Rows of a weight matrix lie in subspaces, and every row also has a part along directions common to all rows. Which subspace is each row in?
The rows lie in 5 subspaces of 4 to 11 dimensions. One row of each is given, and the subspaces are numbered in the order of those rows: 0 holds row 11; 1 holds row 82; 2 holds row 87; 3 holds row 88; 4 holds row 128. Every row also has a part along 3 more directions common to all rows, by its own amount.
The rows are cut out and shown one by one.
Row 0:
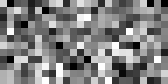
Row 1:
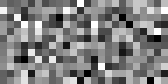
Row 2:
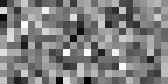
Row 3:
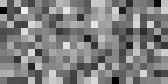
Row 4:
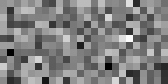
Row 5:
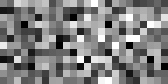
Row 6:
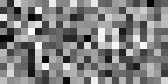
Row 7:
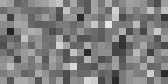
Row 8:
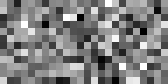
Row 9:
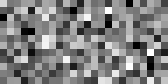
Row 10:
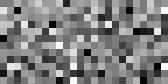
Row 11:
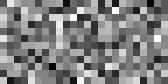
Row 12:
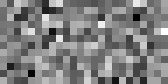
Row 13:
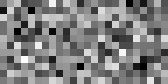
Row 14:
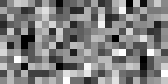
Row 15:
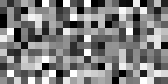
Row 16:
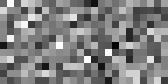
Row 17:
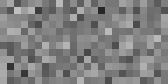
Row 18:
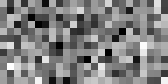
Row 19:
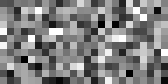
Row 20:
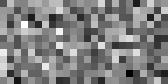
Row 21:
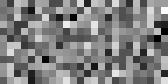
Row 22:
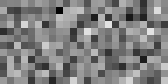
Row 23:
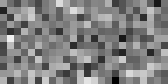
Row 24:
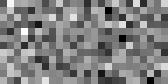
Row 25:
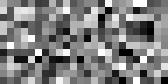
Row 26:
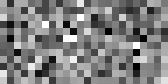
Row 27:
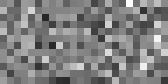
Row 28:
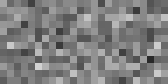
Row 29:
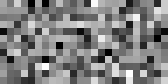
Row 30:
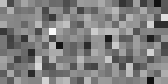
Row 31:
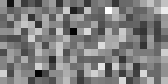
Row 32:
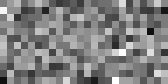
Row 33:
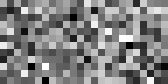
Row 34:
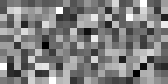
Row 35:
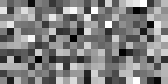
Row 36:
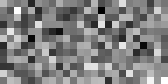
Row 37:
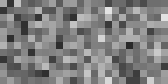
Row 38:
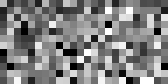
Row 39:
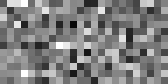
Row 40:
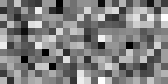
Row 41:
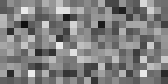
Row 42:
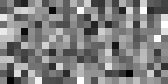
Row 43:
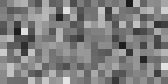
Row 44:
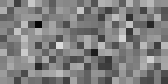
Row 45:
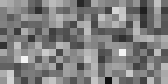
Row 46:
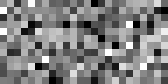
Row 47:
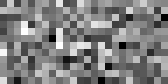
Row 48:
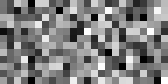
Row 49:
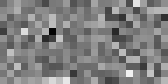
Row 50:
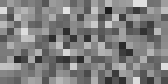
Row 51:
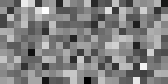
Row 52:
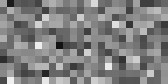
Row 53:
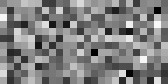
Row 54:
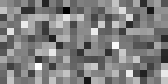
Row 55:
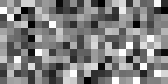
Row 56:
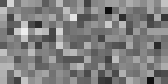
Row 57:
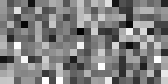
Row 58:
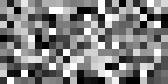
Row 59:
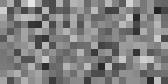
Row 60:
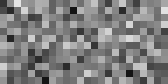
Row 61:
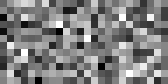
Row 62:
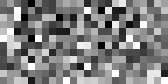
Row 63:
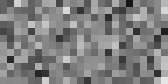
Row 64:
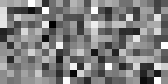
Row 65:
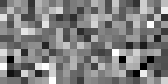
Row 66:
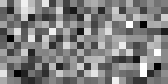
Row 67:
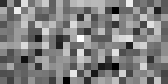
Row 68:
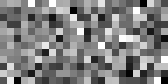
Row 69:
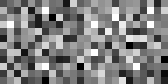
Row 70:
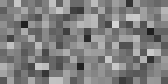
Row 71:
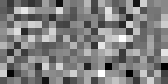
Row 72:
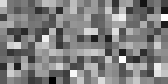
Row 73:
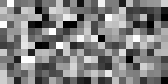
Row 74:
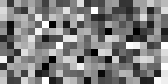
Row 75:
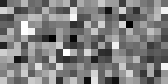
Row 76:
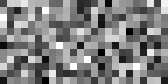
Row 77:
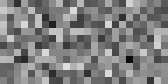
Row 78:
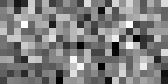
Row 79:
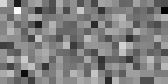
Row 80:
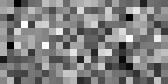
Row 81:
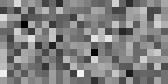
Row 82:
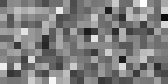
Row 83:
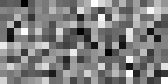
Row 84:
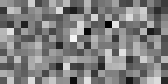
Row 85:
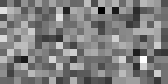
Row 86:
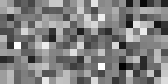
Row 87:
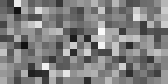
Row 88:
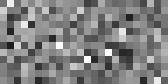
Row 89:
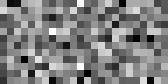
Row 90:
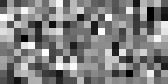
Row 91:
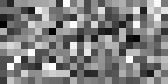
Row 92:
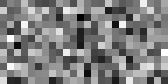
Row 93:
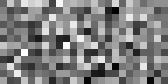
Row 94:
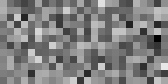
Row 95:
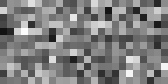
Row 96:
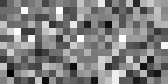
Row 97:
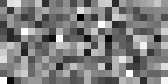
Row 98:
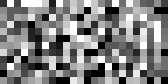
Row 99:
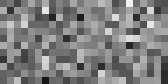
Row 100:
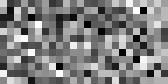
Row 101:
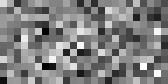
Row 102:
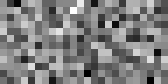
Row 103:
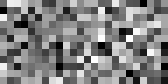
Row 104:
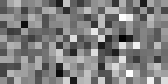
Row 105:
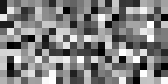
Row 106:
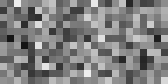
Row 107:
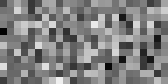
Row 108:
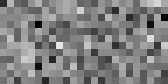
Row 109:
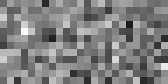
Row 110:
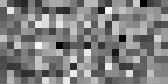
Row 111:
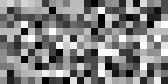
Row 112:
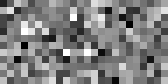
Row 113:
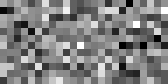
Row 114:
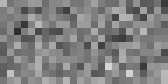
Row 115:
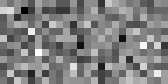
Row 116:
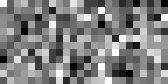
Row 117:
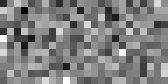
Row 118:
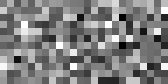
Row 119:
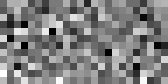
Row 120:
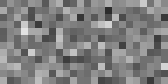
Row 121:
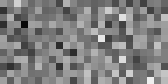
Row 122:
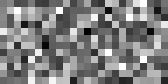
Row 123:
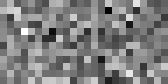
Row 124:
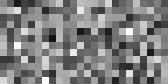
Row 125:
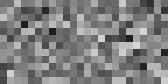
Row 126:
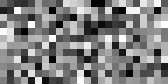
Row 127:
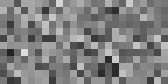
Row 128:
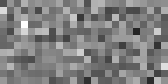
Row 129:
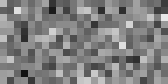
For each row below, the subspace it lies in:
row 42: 0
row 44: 0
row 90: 0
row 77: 0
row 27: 0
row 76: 3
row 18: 3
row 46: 2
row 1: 0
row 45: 0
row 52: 3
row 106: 2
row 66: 0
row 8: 2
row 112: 2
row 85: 2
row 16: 3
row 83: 3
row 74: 4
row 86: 3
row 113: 2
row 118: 2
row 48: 1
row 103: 4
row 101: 2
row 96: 2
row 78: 3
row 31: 4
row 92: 2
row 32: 2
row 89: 0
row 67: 4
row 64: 4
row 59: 4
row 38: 4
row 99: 4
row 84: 1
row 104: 3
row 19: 0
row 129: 0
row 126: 0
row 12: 3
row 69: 4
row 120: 3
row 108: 0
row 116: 3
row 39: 3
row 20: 1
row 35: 1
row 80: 3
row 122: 1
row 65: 1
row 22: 1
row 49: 1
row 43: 2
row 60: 0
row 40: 0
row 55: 2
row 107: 4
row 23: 2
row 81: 4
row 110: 3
